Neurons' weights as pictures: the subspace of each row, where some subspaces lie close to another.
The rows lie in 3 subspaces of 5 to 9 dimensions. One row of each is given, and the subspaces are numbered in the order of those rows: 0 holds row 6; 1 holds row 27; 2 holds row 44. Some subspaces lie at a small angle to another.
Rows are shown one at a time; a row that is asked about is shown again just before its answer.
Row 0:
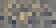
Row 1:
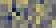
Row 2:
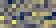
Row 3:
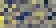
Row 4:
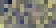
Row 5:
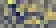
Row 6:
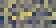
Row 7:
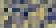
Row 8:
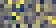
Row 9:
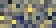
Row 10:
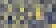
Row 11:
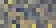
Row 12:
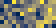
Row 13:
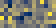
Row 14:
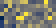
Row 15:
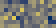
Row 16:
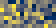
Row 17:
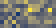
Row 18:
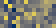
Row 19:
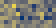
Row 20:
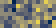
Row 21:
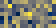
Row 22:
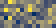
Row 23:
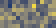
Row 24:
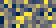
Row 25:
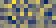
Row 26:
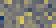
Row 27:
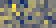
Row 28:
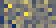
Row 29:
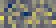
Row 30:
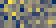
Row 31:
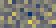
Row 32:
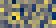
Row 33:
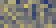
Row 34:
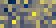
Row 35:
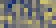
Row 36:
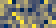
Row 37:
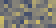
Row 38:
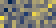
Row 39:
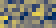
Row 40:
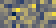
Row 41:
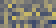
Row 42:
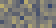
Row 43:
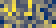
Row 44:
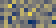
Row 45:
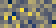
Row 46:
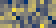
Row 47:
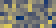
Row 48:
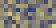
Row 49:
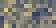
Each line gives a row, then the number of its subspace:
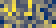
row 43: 1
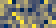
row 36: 1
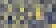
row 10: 1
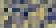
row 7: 0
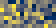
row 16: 1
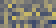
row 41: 0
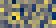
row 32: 1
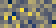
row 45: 2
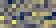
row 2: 0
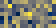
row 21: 2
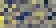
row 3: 0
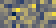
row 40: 1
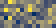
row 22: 1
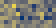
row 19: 1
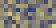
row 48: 1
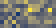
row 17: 1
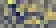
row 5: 1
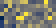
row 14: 0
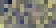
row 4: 1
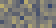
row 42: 1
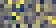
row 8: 1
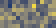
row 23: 2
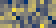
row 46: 2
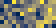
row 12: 1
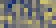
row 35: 1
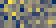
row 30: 1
